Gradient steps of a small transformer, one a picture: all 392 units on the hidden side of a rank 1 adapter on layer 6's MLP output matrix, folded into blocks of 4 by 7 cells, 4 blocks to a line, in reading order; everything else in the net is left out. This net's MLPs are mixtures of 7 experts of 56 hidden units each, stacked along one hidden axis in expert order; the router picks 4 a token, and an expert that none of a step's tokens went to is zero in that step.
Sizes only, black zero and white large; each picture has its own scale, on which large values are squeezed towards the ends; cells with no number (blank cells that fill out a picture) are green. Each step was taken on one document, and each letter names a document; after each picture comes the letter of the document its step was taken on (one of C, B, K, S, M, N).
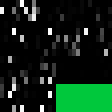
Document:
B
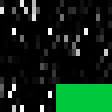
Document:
B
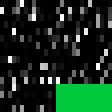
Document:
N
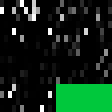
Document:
B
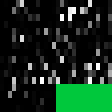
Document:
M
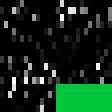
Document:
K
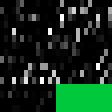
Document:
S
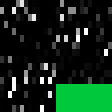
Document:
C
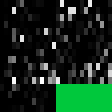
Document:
M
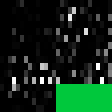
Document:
M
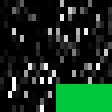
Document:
K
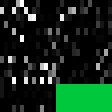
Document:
N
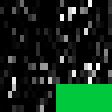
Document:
M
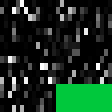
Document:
N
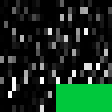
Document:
K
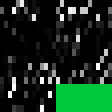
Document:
C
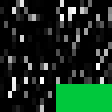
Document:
K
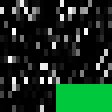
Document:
N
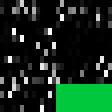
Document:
B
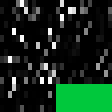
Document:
C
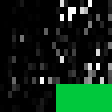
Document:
M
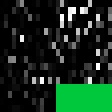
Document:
M
